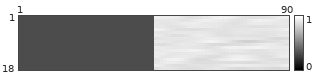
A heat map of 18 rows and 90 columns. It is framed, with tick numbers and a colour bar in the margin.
The table splits into one row of 2 panels. Panel 1,1: low, flat. Panel 1,2: very high, streaked across, faint in contrast.
